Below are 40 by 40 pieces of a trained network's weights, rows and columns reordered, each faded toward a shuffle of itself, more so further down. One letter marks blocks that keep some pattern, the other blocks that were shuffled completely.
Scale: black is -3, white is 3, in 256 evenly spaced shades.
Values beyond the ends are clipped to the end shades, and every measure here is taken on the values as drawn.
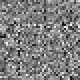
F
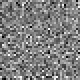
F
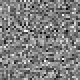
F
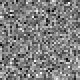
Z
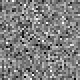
Z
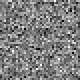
Z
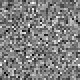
Z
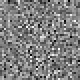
F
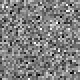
Z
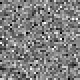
Z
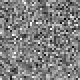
Z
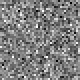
Z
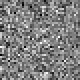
F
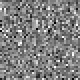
F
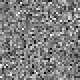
Z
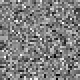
Z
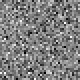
Z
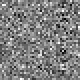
F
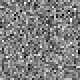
Z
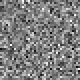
F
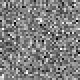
Z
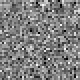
F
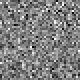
F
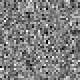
F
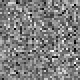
F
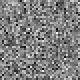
F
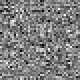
F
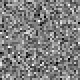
Z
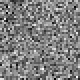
Z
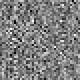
F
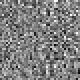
F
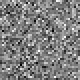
Z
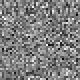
F
